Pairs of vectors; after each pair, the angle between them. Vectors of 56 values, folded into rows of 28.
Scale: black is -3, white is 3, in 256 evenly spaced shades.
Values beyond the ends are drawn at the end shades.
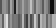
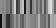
partly opposed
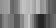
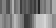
nearly opposite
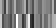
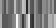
nearly parallel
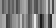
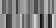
nearly parallel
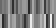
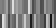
nearly opposite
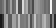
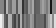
nearly opposite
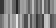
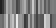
nearly parallel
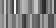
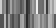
orthogonal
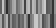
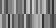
nearly parallel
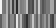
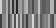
nearly parallel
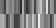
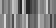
partly aligned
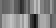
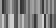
partly aligned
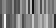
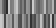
partly opposed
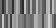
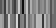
partly aligned
